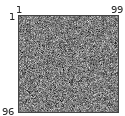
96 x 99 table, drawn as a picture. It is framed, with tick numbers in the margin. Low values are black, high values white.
Slope: none. Odd rows or columns: none. Grain: fine. Histogram: bell-shaped. Seam: none. Average level on the scale: 50%. Mirror symmetry: none.
